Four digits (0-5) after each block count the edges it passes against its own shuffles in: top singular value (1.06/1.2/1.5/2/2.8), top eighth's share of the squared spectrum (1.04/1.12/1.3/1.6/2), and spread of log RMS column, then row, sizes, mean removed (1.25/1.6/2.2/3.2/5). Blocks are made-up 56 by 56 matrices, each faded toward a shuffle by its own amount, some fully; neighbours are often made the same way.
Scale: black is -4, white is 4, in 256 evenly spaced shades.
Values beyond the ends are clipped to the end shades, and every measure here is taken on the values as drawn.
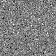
0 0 0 0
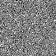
0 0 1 0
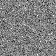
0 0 0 0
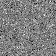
0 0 0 0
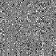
3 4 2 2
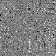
3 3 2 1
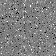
1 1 0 0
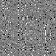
3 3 2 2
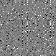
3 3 2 1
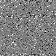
1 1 0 1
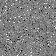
0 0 0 0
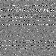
2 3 0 3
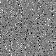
1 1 1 0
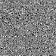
1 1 0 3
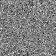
0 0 0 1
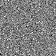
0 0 0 1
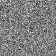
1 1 0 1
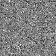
0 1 0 1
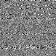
1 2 0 3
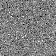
0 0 0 1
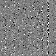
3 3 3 0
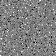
0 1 0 0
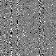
2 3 3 0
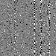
3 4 3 0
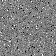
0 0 0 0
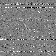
3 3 0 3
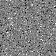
0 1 0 0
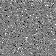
0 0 0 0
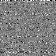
2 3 0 3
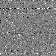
2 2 0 2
